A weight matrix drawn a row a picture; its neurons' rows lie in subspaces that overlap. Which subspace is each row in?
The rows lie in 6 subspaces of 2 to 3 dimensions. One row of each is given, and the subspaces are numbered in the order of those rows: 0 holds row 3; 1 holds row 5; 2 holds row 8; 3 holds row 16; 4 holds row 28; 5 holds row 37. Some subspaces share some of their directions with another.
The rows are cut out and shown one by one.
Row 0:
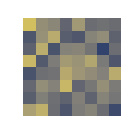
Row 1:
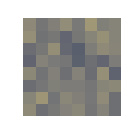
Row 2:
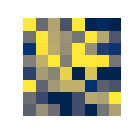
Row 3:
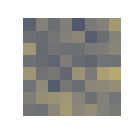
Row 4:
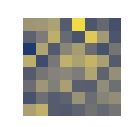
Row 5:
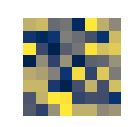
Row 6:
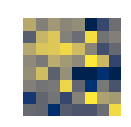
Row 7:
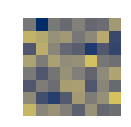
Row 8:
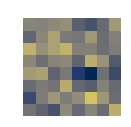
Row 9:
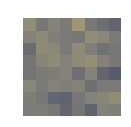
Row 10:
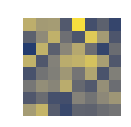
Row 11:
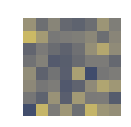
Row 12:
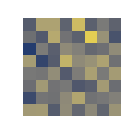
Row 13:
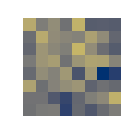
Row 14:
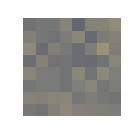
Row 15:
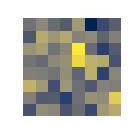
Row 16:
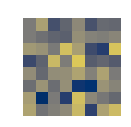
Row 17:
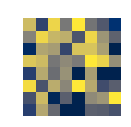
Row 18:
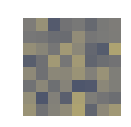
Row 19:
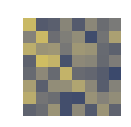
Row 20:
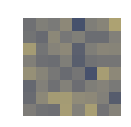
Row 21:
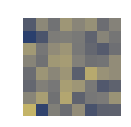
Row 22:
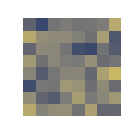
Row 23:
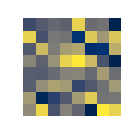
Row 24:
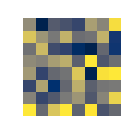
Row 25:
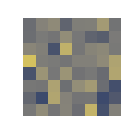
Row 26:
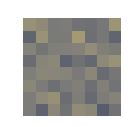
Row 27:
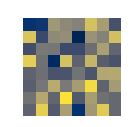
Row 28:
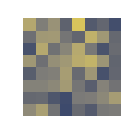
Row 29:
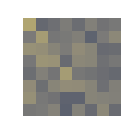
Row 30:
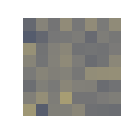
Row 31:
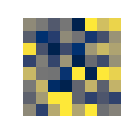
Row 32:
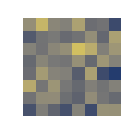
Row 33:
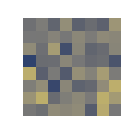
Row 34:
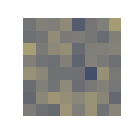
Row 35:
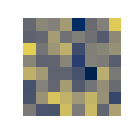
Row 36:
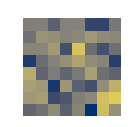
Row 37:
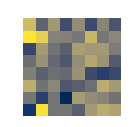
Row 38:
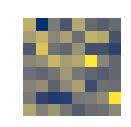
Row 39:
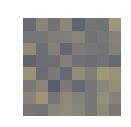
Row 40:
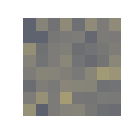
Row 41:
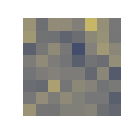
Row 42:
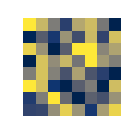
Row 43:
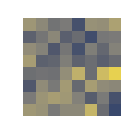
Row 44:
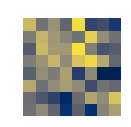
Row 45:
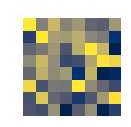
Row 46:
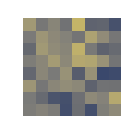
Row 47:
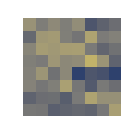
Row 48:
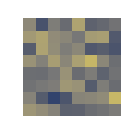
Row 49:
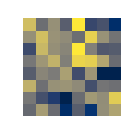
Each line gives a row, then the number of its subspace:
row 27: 3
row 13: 3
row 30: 5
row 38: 1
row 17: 3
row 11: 5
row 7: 1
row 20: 2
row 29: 4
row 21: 5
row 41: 0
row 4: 4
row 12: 4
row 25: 0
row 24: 1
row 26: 3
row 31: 1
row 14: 4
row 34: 2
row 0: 4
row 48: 1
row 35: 2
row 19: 4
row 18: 3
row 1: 0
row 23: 3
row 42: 1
